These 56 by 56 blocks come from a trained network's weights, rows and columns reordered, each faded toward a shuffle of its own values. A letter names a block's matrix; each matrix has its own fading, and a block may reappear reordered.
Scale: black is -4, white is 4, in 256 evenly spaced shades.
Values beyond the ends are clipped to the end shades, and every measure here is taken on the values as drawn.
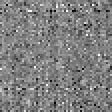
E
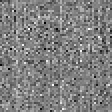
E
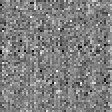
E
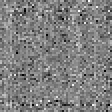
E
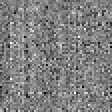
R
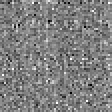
E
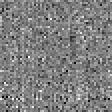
E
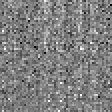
E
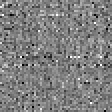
E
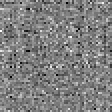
R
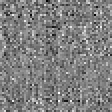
R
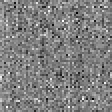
E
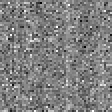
R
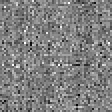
E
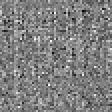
R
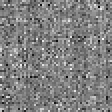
R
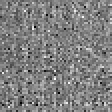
R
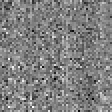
R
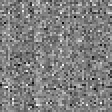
E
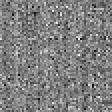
R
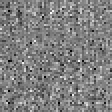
R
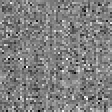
E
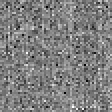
R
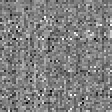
R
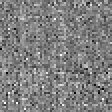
E
